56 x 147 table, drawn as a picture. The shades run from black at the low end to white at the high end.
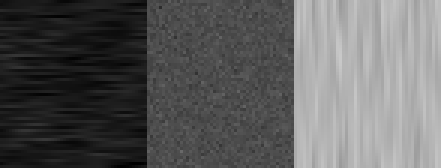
It is made of 1 by 3 panels. Panel 1,1: very low, streaked across, faint in contrast. Panel 1,2: low, fine-grained, faint in contrast. Panel 1,3: high, streaked downward, faint in contrast.
